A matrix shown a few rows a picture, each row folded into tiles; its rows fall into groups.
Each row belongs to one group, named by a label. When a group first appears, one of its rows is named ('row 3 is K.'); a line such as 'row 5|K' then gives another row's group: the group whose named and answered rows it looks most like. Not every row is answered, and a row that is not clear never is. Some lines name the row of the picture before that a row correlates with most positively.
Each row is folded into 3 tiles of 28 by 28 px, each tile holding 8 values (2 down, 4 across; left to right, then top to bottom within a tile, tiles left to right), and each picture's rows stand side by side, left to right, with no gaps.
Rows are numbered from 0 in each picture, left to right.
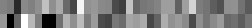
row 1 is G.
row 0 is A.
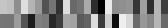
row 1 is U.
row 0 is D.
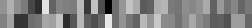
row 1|A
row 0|G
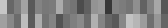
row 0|U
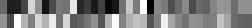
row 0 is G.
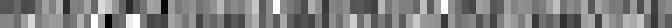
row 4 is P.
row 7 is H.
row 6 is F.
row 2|F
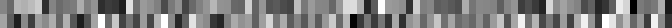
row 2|A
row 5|P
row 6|P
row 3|P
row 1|P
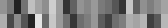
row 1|G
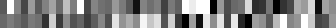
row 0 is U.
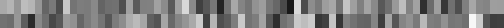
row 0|D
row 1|G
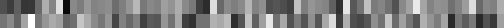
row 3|P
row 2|G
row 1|F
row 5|F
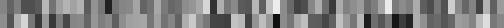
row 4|F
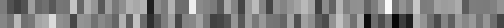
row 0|G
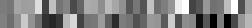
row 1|D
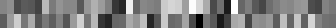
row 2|D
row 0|P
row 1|G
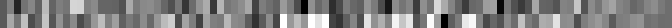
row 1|P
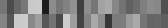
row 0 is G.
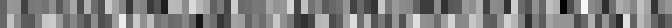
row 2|D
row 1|U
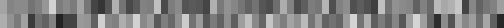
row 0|F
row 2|P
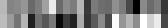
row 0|F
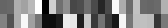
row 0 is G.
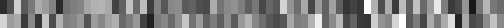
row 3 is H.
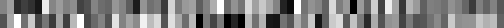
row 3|G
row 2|F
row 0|P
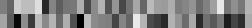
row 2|F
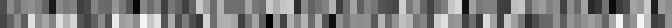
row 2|H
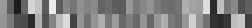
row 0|H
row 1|P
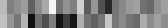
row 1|A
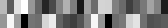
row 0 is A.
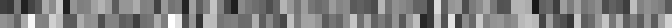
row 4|P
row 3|H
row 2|U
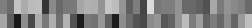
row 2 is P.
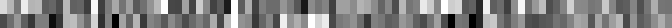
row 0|D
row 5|D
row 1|U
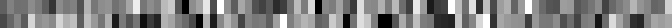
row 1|F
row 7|A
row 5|H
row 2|H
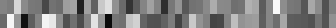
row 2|A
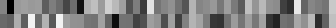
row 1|D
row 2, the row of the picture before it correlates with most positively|2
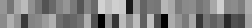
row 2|F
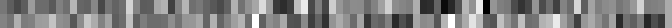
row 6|G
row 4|F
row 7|F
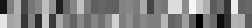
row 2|D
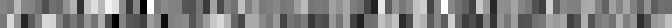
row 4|G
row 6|G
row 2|G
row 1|D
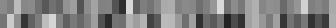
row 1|G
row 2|F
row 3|F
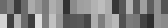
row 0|H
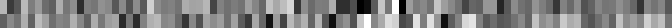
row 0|U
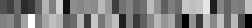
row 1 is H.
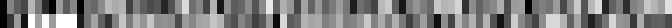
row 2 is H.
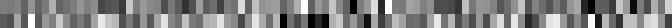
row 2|G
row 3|F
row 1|P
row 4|H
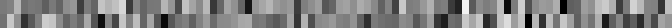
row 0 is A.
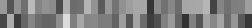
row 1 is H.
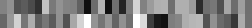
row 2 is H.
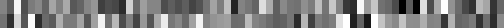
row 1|P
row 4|U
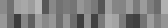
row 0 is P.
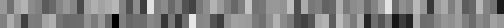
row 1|D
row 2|A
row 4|F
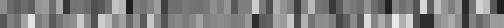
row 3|U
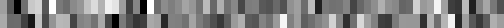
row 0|H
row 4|A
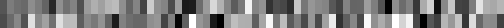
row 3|P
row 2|A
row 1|D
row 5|U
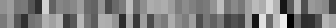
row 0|G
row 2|F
